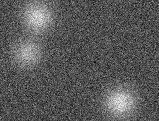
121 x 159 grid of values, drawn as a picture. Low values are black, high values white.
Odd rows or columns: none. Seam: none. Slope: none. Histogram: skewed, a long tail of high values. Bumps: three.
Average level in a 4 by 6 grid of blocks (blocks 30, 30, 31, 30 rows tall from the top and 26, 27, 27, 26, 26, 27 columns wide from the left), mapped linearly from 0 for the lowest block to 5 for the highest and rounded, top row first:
151000
230000
110010
000151
